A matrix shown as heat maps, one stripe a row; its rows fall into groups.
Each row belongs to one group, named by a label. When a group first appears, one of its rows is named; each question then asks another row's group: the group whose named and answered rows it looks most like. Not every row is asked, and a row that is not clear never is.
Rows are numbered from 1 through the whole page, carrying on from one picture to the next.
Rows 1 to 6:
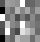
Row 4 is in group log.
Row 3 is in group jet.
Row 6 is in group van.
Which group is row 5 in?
log
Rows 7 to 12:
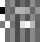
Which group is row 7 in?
jet
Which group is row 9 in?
jet
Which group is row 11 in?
jet
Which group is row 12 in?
jet
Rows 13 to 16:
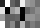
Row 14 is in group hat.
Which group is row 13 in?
log
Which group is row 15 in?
hat
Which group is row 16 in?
jet
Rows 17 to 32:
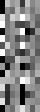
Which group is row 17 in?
van
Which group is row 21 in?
log
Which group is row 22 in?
jet
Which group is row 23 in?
log
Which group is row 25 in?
van
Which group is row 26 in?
hat
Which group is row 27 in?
van
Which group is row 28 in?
log
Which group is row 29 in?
hat
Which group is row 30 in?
hat
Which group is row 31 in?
hat
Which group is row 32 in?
van
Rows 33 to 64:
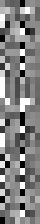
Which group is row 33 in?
hat
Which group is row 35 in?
jet
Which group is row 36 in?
hat
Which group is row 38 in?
van
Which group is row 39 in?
hat
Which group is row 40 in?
log
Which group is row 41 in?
hat
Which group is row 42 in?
log
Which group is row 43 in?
hat
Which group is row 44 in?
jet
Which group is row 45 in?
jet
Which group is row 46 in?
jet
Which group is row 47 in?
log
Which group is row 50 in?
hat
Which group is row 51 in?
log
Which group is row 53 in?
jet
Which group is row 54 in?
hat
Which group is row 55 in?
log
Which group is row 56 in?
hat
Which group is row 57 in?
log
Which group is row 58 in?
jet
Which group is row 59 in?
log
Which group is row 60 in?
hat
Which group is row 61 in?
van
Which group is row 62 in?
hat
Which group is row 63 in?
log
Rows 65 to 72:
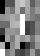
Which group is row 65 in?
van
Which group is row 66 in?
van
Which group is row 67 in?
log
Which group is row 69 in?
log
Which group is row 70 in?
van
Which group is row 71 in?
hat
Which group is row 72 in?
jet
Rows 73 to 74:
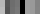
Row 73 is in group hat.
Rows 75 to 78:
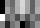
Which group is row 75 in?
van
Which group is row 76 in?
van
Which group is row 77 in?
jet
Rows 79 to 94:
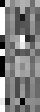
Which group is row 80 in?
jet
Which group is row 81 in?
jet
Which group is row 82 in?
jet
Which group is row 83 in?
jet
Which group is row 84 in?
log
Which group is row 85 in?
van
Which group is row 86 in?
jet
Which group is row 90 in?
jet
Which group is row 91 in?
jet
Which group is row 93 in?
hat
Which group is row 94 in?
jet
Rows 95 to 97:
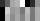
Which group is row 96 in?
van
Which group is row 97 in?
van
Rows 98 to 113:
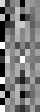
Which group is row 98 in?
hat
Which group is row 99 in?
van
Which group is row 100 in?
hat
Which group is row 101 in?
van
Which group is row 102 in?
van
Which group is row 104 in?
jet
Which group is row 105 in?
van
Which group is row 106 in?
log
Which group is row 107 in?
van
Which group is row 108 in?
van
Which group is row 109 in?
jet
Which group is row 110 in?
van
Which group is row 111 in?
hat
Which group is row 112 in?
van
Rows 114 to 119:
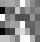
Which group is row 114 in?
log
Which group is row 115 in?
van
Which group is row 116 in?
jet
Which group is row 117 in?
log
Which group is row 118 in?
van
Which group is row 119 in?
log
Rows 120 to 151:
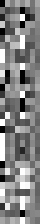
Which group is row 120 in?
van
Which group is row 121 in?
hat
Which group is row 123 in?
hat
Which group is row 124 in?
van
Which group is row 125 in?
log
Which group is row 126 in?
log
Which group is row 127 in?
jet
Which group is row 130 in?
hat
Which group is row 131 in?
hat
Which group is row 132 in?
van
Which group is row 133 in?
log
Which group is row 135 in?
hat
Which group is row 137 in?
jet
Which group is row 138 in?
van
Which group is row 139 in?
jet
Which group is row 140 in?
jet
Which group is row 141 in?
jet
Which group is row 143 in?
van
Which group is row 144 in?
log
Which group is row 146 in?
log
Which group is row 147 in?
jet
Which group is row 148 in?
log
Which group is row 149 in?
log
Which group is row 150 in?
hat
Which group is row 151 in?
log
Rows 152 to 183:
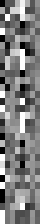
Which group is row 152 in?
van
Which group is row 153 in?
log
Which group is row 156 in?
jet
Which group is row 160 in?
log
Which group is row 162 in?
hat
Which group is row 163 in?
van
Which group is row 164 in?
hat
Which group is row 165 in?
jet
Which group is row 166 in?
log
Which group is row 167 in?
jet
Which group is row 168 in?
log
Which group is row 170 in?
log
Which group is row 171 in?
van
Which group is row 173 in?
van
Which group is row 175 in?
hat
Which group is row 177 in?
van
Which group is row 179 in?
van
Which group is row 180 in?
van
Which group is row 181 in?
log
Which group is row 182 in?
jet
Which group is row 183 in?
jet
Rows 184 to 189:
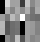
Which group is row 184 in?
van
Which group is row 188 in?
hat
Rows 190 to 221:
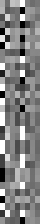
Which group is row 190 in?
log
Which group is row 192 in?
log
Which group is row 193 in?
hat
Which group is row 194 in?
van
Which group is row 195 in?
hat
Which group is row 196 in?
van
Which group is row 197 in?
hat
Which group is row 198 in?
log
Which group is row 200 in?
log
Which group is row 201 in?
hat
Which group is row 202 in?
jet
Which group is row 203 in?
van
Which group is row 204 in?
jet
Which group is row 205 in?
hat
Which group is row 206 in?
jet
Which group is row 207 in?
jet
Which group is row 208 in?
log
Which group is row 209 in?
log
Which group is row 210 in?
jet
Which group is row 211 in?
jet
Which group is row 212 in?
log
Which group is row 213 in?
log
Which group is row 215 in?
van
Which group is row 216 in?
log
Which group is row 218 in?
van
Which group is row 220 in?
log
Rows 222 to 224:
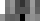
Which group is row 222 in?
jet
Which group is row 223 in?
jet
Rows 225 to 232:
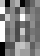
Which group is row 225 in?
hat
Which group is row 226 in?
jet
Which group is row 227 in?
log
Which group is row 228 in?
jet
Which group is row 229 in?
jet
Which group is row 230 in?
jet
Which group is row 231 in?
van
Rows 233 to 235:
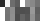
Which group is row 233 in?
log
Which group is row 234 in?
jet
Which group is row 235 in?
jet
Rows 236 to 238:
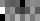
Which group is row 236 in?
hat
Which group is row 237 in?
jet
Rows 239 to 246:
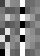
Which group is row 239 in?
log
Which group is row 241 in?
log
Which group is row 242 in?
hat
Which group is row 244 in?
hat
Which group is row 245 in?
log
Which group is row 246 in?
log
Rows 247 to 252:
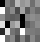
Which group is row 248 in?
jet
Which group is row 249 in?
hat
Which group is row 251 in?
log
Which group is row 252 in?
jet
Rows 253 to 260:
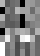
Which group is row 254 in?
van
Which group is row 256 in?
hat
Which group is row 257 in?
van
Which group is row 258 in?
log
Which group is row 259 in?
jet
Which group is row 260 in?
jet
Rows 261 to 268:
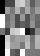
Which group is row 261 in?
van
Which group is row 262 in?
van
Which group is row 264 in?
jet
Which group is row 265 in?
log
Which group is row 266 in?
van
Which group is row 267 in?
van
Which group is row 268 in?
log
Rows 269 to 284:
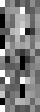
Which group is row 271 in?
van
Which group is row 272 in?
van
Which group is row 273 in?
log
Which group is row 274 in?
van
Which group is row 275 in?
van
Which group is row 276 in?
jet
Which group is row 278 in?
hat
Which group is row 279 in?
jet
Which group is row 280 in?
log
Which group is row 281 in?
hat
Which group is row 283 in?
van
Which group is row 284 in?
jet
